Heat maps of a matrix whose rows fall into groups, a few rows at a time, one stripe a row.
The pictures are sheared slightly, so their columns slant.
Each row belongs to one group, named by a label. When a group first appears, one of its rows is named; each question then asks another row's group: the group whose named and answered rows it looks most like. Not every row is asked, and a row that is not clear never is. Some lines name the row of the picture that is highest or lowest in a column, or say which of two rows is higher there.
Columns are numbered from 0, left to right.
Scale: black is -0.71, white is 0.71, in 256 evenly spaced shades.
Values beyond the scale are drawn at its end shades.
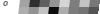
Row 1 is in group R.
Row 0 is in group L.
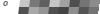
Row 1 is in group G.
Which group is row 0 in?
L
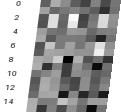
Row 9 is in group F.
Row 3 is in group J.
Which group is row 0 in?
G
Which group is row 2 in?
J
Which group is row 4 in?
L
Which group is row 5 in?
F
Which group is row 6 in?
J
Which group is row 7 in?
J
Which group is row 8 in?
R
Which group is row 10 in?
R
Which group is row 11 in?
G
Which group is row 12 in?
G
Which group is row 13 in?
R
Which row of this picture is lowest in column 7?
13
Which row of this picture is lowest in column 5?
13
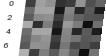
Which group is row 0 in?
G
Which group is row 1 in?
R
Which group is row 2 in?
R
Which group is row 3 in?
F
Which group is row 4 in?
R
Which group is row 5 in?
R
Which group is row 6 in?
R
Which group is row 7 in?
F
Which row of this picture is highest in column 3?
7
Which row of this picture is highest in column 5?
0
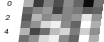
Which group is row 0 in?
F
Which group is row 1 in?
R
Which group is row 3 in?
J
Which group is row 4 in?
L
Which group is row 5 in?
J
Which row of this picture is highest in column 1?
2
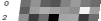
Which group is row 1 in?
J
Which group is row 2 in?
F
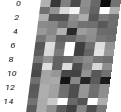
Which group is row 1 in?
J
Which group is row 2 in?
L
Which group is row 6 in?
J
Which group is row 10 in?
G
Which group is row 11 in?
R
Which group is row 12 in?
G
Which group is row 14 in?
J
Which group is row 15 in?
G
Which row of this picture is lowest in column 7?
11
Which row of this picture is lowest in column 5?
11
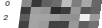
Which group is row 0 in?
L
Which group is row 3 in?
G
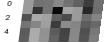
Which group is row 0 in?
F
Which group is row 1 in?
F
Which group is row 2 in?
G
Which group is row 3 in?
R
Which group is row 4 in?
G
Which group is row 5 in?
G
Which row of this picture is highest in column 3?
0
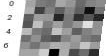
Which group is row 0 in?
L
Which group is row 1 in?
F
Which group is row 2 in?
R
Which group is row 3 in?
J
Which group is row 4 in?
L
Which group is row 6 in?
L
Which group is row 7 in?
R
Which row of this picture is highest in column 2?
7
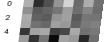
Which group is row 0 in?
L
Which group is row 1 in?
L
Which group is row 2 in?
L
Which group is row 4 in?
G
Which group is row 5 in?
F
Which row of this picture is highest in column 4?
0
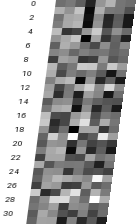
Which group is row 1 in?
R
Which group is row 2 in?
R
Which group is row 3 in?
R
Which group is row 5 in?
R
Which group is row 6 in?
G
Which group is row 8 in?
G
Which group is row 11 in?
R
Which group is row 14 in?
R
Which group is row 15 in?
R
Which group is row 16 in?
L
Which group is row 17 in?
L
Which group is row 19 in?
J
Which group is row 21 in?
R
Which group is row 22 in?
G
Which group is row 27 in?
L
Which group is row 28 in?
J
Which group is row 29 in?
R
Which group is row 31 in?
R
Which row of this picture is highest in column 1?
19
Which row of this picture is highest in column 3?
19
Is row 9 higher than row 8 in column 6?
Yes
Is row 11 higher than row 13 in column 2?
Yes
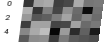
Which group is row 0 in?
G
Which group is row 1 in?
F
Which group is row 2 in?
L
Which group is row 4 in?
R
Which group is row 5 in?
R
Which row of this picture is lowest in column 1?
1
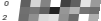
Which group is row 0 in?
J
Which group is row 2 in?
J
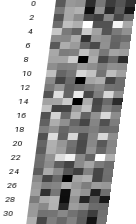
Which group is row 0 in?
R
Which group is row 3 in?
J
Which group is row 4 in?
L
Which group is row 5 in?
R
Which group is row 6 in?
G
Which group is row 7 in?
L
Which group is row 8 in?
R
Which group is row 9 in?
L
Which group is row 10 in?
L
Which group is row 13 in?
J
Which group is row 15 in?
L
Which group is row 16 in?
J
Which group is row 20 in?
G
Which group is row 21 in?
G
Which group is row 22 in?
J
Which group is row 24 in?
G
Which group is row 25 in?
F
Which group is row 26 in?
L
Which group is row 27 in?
F
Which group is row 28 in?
R
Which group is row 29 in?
R
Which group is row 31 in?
F
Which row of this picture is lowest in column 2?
15
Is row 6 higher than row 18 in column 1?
Yes
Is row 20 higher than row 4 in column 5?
Yes
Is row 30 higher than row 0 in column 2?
No
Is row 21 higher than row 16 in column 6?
No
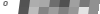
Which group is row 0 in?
G
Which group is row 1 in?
J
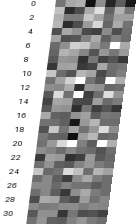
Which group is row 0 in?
R
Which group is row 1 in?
L
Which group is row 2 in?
L
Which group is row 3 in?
L
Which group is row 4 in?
G
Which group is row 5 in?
L
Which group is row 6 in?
J
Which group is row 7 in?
G
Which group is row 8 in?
R
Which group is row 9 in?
G
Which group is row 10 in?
L
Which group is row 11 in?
J
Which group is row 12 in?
R
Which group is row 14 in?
G
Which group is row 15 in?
R
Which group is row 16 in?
L
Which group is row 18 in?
J
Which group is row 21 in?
F
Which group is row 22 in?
G
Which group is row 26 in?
F
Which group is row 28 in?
G
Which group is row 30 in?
R
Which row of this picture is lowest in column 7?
0
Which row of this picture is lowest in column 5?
0
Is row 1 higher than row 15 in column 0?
Yes
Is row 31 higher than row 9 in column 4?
Yes
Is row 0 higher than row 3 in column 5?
No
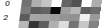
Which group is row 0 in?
J
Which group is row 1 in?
F
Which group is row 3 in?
L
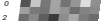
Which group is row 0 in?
J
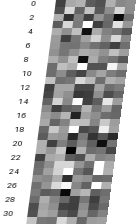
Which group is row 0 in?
G
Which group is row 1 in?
J
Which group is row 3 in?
J
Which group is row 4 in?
R
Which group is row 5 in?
L
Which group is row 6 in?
F
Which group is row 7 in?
L
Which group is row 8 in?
R
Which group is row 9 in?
J
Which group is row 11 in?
L
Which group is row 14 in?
J
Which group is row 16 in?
R
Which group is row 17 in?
L
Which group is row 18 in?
J
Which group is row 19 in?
R
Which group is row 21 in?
R
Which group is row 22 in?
G
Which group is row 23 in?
J
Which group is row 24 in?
J
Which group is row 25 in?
R
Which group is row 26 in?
J
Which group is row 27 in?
F
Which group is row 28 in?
G
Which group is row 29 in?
G
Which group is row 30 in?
G
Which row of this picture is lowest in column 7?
19
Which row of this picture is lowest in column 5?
19
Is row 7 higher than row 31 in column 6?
Yes
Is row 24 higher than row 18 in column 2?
Yes
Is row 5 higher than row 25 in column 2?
No
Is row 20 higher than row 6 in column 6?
No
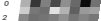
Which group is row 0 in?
F
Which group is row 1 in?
L
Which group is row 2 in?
L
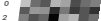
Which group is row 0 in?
L
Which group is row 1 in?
R
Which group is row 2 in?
F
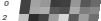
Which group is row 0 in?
G
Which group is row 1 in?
G
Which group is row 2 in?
L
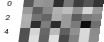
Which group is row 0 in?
R
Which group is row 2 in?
L
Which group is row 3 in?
F
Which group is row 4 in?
J
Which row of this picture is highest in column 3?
5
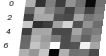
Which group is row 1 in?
G
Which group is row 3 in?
L
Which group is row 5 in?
G
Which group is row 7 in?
R
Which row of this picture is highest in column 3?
6
